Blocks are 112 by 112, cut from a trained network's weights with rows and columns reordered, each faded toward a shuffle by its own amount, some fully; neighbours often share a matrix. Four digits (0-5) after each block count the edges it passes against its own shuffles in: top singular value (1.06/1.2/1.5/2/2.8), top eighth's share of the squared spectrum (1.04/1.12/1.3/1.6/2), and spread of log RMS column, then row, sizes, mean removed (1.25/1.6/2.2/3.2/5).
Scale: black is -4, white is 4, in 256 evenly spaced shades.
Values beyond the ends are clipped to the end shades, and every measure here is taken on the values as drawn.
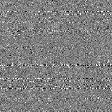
4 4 1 3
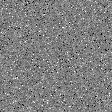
0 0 0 0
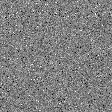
1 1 0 0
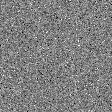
0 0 0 0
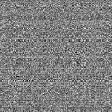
4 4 2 3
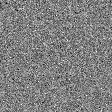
0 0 0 0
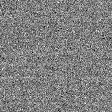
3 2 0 0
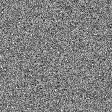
0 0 0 0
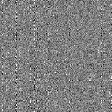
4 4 3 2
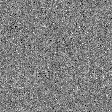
2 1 0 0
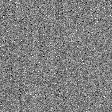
2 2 0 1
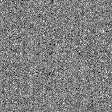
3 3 1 2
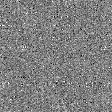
2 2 1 2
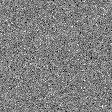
0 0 0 0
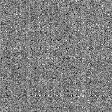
3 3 1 2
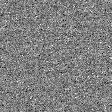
1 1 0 0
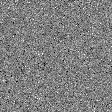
1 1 0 0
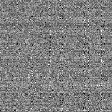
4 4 3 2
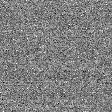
2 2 0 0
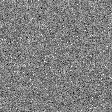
1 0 0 0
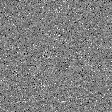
2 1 0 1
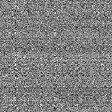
4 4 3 2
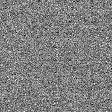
2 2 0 0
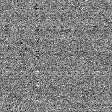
3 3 1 1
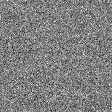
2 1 0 0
